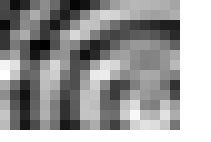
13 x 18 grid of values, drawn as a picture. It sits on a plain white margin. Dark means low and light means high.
Mirror symmetry: none. Average level on the scale: 50%. Odd rows or columns: none. Calmest part: middle right. Rings: centred on the bottom right.
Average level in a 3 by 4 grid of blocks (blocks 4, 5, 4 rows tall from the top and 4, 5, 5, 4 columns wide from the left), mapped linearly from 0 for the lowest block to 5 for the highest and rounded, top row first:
0031 / 2233 / 0245
